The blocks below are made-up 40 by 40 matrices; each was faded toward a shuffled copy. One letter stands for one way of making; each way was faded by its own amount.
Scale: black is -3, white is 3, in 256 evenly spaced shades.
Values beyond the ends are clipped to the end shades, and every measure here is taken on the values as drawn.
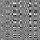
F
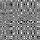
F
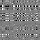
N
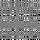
N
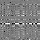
N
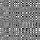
F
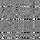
N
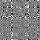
N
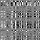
F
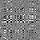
F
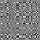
F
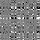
F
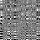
F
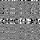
N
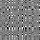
F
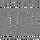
N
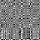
F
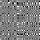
F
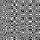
F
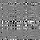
N
